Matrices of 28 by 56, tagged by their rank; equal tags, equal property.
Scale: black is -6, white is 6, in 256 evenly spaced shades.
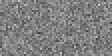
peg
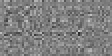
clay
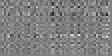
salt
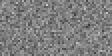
peg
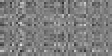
salt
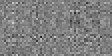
clay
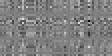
salt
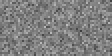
peg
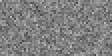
peg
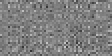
clay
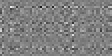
salt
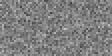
peg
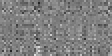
clay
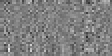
clay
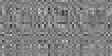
salt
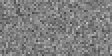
peg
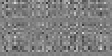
salt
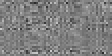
clay
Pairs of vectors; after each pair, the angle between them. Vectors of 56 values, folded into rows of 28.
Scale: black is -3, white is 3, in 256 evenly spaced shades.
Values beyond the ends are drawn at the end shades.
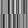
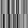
nearly parallel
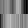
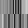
partly opposed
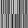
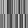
orthogonal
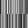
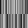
nearly parallel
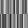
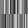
partly aligned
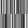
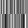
nearly parallel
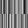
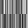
partly opposed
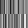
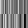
nearly opposite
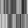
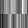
nearly opposite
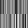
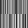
nearly parallel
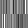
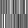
nearly parallel
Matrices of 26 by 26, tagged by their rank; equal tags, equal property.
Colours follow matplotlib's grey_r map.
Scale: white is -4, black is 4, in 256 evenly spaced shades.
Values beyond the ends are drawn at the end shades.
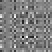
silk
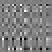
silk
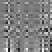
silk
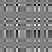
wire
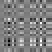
wire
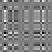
wire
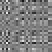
silk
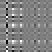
wire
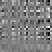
silk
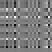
wire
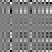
wire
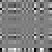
wire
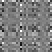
silk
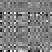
silk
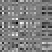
silk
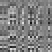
silk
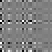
wire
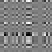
wire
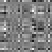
silk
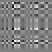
wire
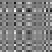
wire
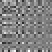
silk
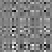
silk
